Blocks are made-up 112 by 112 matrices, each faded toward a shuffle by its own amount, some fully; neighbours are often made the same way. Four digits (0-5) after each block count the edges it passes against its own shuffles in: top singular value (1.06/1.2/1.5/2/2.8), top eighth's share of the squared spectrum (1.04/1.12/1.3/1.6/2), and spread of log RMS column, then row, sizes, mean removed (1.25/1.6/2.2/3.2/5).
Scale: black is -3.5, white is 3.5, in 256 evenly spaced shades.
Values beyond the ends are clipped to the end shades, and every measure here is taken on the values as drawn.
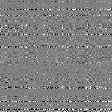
5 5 2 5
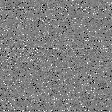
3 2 0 2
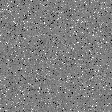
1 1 0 0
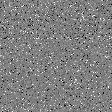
2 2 0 0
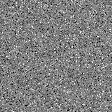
0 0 0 0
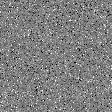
2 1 0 0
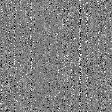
2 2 4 0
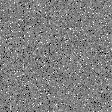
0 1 1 0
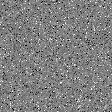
1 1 0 0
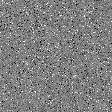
1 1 0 0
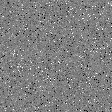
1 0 0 0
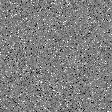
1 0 0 0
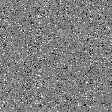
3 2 1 0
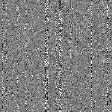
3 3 4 0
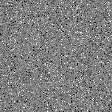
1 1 1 0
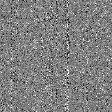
2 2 3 0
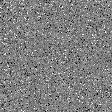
0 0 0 0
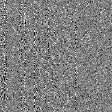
2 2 3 0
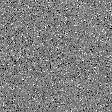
0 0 0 0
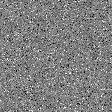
0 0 0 0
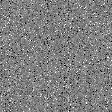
1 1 2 0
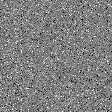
1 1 1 0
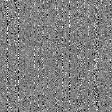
2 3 4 0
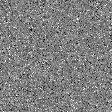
0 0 1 0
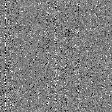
2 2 3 0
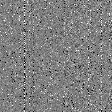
3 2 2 0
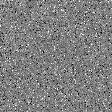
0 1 1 0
